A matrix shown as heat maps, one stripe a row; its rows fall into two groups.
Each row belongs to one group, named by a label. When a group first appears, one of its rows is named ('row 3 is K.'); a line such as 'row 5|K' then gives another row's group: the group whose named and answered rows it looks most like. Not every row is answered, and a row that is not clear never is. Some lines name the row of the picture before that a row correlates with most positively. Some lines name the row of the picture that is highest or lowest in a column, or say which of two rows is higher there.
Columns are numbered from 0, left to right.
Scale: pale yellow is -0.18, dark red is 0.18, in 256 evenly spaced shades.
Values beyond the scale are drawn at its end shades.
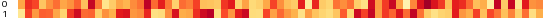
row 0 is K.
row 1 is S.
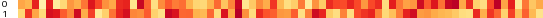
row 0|K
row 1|S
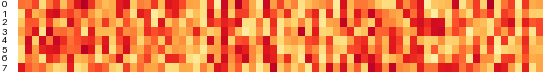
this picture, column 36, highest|7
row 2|K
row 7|K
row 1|S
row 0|S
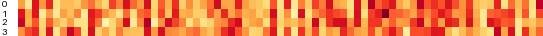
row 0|K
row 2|K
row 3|K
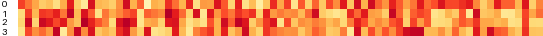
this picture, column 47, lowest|3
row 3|S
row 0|K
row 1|S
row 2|S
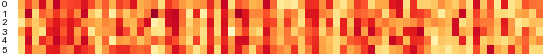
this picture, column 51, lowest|5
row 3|S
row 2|S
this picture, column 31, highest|1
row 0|S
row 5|S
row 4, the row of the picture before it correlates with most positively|1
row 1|S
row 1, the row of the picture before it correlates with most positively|1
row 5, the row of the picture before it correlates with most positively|3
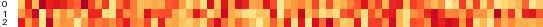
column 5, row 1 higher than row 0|No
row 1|K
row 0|S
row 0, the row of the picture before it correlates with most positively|4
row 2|K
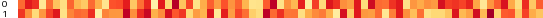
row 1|S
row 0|K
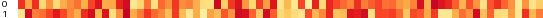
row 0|K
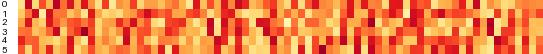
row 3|S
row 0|S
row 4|K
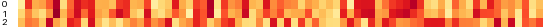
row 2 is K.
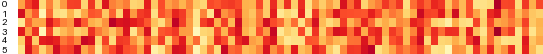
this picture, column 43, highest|5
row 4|S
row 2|S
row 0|K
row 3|K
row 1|K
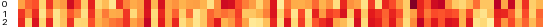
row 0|K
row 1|K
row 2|K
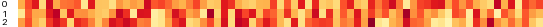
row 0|K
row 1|S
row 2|S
